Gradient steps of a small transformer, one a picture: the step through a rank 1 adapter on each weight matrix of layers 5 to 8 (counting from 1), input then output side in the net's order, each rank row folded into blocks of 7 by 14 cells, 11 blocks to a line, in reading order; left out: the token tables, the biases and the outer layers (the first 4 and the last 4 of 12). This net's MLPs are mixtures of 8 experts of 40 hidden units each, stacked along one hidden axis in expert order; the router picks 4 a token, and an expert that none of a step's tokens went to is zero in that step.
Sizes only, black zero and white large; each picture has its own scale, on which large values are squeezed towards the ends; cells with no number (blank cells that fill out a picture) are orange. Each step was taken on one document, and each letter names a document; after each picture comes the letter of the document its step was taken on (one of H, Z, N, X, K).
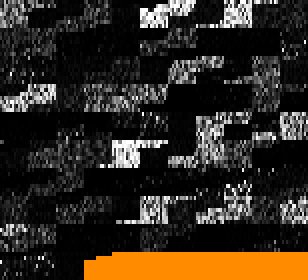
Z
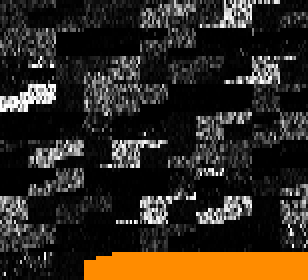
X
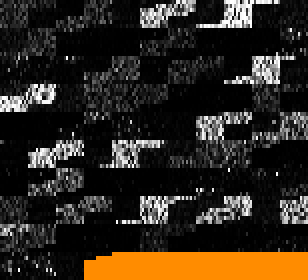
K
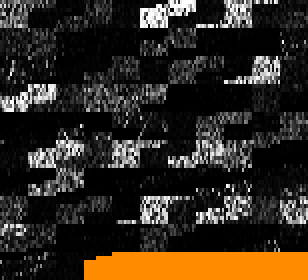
Z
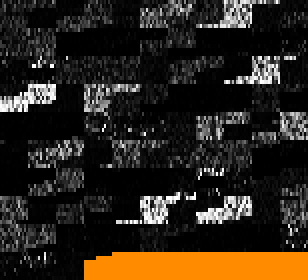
X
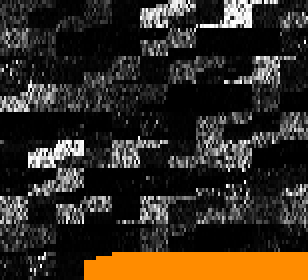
Z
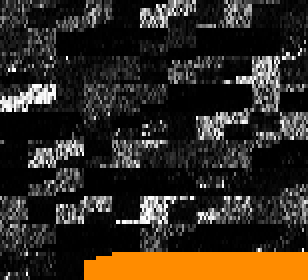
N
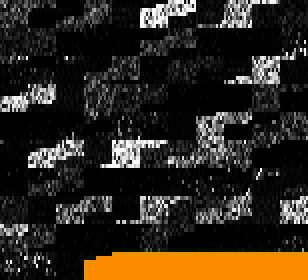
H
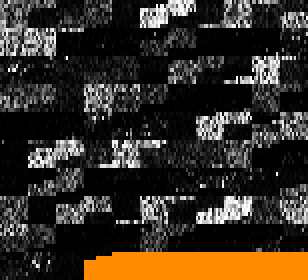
N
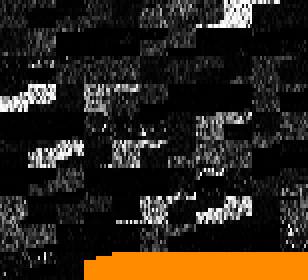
X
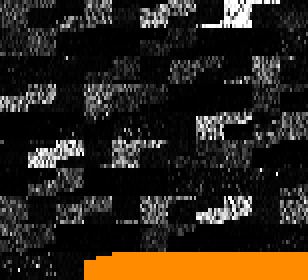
K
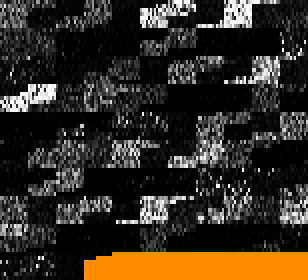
Z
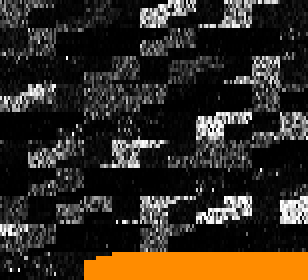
K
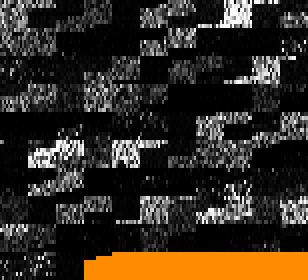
Z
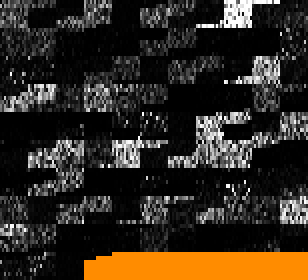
Z
